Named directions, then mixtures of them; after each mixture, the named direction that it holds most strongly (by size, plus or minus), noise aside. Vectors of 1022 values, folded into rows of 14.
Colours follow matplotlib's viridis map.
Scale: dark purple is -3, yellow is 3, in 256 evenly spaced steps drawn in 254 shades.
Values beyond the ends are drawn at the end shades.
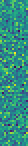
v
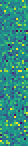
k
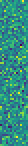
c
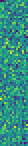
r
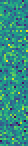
k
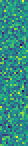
c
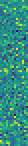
k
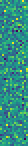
c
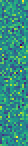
c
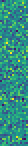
r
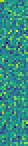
r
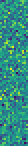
r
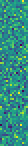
c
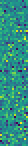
k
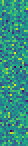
v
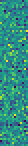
k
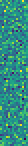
c
